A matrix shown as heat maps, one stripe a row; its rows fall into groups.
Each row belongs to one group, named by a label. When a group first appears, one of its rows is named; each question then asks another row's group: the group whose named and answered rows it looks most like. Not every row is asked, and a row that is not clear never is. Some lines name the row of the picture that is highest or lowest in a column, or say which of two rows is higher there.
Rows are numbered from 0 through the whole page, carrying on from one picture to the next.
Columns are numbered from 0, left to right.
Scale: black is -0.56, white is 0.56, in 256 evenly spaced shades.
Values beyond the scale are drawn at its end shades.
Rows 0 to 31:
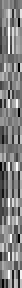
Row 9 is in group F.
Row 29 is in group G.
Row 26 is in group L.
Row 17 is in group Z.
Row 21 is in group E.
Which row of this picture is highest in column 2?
7
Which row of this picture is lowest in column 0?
18
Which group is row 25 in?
G
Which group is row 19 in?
E
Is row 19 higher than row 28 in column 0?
Yes
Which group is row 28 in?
F
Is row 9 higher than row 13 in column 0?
No
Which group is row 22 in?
F
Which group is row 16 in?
Z
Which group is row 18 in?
F
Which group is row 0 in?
G
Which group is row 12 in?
L
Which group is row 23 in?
E
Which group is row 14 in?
E
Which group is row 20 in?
E
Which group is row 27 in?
G
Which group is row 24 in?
F
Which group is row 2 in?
L
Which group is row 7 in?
L
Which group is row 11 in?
F
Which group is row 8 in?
G
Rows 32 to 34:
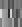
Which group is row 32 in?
Z
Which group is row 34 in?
G
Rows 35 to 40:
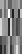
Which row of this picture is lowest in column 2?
40
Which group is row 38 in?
Z
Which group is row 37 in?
Z
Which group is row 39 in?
F
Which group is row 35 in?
G
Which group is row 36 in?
L
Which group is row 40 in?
F
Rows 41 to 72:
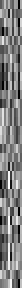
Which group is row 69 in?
F
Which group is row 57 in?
F
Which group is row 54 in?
G
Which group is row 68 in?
F
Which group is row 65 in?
F
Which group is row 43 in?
L
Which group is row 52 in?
F
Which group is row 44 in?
E
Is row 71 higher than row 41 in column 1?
Yes
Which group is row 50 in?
E
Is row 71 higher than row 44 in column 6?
Yes
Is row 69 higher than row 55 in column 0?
No
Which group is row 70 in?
F
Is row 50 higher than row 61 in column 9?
No
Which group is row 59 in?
Z
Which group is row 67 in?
E
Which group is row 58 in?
G
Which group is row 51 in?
L
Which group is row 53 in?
G
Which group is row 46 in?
E
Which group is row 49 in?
E
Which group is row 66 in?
L
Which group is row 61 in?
F
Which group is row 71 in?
Z
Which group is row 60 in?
F
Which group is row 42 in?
Z
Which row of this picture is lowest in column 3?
50
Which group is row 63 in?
Z
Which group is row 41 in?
L
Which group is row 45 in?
G
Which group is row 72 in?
L
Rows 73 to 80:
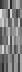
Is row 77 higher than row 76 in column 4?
Yes
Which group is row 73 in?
F
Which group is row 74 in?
Z
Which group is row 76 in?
F
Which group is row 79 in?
E
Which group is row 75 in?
G
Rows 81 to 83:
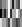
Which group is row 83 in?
Z
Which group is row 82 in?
F
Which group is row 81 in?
L
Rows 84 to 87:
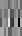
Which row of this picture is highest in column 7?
86
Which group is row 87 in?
G
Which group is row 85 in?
L
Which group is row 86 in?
L
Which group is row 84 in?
G
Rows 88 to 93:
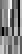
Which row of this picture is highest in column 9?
93
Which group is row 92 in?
G
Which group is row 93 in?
G
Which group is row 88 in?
L
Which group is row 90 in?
L
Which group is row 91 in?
E
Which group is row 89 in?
L
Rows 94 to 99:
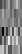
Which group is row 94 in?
F
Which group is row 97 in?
E
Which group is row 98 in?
F
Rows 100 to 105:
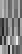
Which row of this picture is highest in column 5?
105
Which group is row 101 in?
G
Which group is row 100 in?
G
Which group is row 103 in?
E
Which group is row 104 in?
F
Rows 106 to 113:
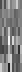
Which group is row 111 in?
E
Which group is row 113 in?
Z
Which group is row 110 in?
F
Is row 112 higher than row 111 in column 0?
Yes
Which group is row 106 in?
F
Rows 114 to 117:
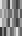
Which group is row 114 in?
Z
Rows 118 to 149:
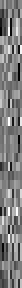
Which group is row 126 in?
L
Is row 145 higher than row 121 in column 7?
Yes
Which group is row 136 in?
F
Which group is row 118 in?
Z
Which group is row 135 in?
Z
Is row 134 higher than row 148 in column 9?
No
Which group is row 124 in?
G
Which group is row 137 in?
Z
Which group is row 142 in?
G
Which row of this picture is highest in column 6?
144
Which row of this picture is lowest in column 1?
145
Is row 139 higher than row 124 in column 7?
Yes
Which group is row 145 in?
E
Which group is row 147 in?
G
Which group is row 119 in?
E
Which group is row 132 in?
Z
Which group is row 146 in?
E
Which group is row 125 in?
L
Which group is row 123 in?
L
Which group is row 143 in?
Z
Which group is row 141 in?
F
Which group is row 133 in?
L
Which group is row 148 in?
F
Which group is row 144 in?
F
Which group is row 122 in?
G
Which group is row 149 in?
E
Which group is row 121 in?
F
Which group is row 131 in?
L
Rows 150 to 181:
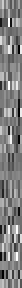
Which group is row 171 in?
E
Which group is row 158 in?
G
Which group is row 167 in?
Z
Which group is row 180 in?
E
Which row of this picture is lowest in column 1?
180
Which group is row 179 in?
G
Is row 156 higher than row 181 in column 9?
No
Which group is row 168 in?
Z
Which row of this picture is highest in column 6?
159
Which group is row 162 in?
L
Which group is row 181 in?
G
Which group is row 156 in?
Z
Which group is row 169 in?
G
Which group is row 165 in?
L
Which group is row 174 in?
Z
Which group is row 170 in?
E
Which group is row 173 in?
L
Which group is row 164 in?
Z
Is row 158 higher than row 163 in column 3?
Yes
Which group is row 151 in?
L
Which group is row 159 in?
F
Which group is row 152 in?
F
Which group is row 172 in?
G
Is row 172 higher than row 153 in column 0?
Yes
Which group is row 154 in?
Z
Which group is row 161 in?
L
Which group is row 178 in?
F
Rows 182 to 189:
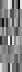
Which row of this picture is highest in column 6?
186
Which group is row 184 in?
E
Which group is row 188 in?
G
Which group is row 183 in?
L
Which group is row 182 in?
L
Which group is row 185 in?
Z
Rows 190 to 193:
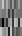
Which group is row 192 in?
E
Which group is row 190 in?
G
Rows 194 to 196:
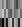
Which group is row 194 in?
Z
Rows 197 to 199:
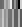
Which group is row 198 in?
G
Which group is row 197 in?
L
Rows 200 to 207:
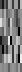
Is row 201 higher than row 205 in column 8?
No
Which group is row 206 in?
L
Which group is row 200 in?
E
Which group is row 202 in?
Z
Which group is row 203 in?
L
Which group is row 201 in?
Z
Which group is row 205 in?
E
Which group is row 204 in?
F
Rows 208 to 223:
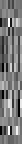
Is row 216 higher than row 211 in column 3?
No
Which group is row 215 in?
E
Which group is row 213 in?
E
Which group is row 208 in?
Z
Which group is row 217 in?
G
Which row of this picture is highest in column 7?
215
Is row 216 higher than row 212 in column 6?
Yes
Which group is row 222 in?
F
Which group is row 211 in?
Z
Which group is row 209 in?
G
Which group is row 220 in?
L
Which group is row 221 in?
G
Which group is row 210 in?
F
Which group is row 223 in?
Z
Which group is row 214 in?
E
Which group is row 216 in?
Z
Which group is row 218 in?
E
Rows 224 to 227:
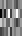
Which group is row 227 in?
F
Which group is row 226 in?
Z
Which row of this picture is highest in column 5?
226
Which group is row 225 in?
F
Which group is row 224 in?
Z
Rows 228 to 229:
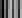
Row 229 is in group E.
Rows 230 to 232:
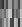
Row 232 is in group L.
